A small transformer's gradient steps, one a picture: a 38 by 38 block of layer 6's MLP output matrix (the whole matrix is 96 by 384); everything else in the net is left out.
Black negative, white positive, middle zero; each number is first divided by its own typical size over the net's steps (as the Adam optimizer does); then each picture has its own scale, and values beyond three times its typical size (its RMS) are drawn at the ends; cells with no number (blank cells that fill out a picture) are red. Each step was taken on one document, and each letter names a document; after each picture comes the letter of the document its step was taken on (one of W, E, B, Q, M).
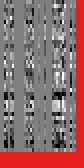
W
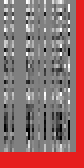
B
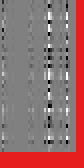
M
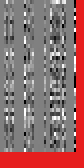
W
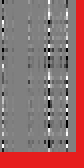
M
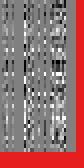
W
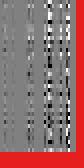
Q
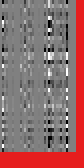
M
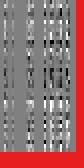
Q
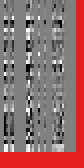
B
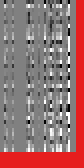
Q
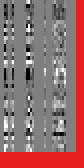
B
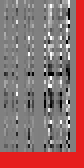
Q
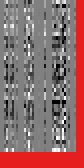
W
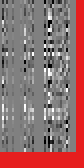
M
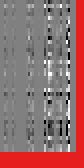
Q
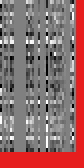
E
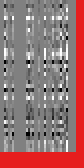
B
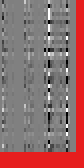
M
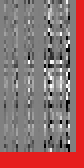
Q
